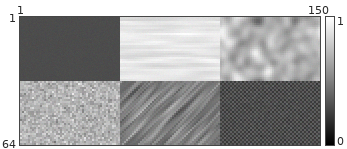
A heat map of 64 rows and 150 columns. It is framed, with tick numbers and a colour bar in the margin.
The table splits into 2 rows of 3 panels. Panel 1,1: low, flat. Panel 1,2: very high, streaked across, faint in contrast. Panel 1,3: high, blotchy. Panel 2,1: high, fine-grained. Panel 2,2: middling, slanting up to the right. Panel 2,3: low, checkered.
